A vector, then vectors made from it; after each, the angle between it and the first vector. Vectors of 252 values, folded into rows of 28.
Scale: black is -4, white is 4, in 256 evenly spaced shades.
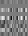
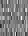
partly aligned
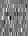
partly aligned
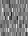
partly aligned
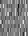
orthogonal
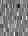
orthogonal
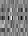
nearly opposite
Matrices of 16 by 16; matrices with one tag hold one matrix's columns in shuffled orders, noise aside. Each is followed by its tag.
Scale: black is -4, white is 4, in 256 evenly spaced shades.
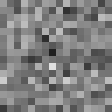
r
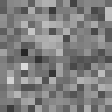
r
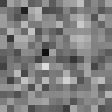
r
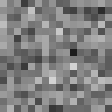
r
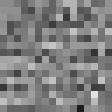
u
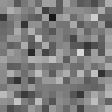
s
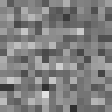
u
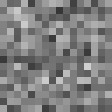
r
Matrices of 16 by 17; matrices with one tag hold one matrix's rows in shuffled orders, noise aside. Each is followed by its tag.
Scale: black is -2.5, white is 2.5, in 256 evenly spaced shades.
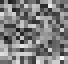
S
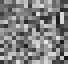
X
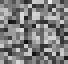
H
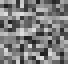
S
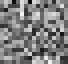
H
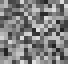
H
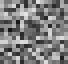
S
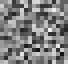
H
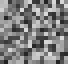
H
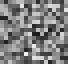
H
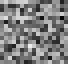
S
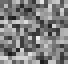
S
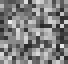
X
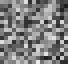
X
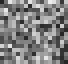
X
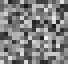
H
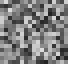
H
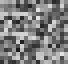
S
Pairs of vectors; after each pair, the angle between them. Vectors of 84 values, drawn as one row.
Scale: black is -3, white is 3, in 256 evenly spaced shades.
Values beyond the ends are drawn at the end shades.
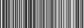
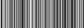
nearly opposite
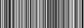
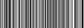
nearly parallel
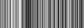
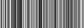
partly opposed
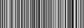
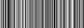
partly opposed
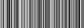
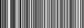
partly opposed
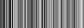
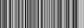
partly aligned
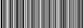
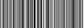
orthogonal
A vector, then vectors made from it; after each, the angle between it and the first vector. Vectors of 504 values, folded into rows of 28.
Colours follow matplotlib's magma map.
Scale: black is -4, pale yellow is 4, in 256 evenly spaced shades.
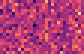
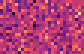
nearly parallel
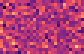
orthogonal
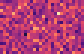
partly opposed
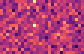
nearly opposite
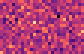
orthogonal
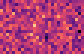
nearly opposite
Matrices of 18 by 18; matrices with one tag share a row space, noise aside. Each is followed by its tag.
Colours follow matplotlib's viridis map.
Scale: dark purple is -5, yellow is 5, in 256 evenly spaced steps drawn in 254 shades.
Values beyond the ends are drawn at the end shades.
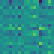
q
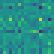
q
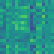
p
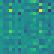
q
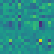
q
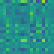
p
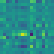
p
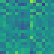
p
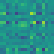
p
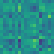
q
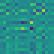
p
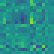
p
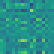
p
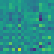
q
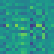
p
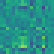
p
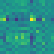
p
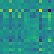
q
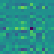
p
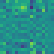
p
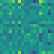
q
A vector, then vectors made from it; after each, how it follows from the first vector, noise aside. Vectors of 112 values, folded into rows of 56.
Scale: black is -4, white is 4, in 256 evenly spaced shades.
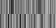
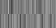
shrunk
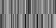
wrapped around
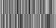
wrapped around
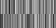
wrapped around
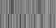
shrunk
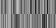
reversed
